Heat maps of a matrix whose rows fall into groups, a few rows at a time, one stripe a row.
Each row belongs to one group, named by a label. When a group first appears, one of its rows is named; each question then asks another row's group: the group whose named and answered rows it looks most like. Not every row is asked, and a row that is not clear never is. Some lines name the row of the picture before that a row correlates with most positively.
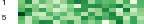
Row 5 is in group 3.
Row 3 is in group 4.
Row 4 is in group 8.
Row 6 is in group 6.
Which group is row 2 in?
3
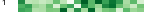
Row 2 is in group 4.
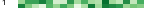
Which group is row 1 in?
4
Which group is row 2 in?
8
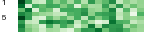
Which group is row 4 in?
4
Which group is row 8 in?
3
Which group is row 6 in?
6
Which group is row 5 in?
8
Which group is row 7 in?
8
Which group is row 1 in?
8
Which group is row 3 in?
4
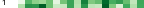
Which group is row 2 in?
4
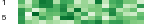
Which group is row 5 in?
6
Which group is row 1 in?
6
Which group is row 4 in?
6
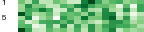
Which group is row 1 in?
3
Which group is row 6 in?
6
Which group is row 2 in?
4
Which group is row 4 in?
8
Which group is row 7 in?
8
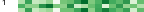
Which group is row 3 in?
4
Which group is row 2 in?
6
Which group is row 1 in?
4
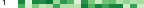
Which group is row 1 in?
6
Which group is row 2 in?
3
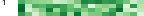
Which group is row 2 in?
6
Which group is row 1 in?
3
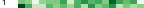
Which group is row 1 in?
3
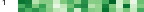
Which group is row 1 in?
4
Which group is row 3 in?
4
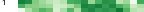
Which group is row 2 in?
3
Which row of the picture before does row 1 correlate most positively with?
1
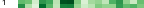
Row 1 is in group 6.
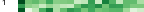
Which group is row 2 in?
3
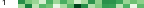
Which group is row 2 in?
4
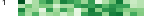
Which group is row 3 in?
8
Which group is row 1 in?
6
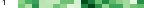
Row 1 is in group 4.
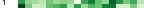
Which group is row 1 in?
3
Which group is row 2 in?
8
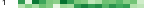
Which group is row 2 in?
3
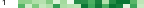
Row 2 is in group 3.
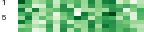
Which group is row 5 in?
4
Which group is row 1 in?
8
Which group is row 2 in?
8
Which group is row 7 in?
8
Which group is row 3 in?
6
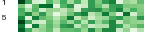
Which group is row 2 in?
6
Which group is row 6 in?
8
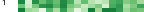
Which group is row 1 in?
6
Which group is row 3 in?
8
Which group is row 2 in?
6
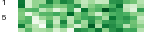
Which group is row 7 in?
8
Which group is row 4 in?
6
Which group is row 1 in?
6
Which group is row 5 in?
3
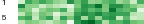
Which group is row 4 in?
3
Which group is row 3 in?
3
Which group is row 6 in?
3
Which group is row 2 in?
3
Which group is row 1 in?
4
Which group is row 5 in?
8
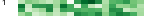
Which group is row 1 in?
3
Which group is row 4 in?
3
